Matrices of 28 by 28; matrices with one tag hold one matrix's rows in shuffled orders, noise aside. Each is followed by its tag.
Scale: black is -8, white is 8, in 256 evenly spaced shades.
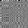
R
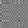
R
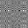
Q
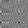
R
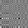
R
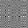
Q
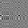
R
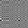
R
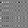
R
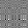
Q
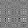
Q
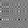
R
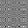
Q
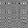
Q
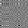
R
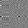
R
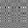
Q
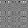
Q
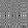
Q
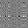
Q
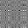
Q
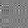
R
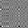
R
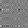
R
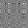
Q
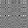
Q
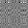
Q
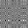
Q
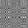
Q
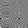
R
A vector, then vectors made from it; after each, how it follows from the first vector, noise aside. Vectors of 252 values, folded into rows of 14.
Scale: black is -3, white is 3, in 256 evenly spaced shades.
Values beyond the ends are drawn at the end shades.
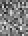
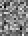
sign-scrambled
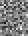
sign-scrambled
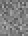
shrunk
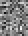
sign-scrambled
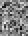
sign-scrambled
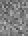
shrunk
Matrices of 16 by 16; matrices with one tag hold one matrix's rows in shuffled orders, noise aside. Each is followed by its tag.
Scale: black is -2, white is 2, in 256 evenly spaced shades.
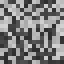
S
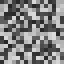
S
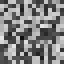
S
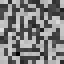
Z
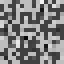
Z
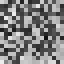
S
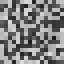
Z
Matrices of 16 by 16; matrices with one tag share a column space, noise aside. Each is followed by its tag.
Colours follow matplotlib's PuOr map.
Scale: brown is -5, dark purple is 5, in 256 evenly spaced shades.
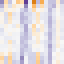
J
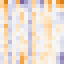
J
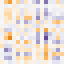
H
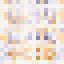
H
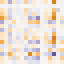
H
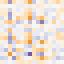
H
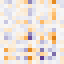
H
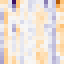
J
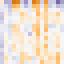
J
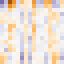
J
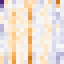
J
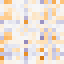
H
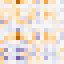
H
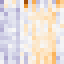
J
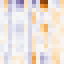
J
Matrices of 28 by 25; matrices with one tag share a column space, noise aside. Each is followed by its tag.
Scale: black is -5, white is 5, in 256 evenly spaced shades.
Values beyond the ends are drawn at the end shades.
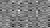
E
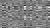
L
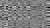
L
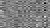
E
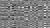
L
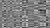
E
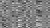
E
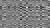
L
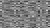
E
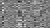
E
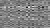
L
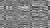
L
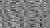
E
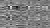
L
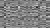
L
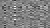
L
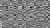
L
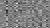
E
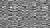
L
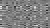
L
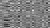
E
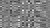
E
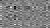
L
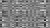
E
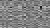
L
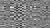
L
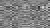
L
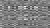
L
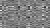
L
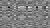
L
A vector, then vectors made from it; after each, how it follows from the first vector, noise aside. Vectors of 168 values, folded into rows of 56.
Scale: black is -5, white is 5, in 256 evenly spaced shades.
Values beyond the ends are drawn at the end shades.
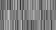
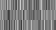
negated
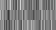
negated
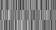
sign-scrambled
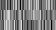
scaled up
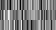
scaled up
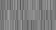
shrunk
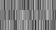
reversed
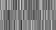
negated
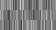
negated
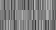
reversed
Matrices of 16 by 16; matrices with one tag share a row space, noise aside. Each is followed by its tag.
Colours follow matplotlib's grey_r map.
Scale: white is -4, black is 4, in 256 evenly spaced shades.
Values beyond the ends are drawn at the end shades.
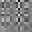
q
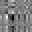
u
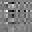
u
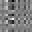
u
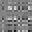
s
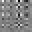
q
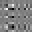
u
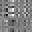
u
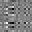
u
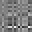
s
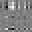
u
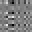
u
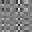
q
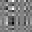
u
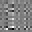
u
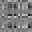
s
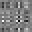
q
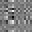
u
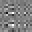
u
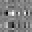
u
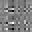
u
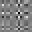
q
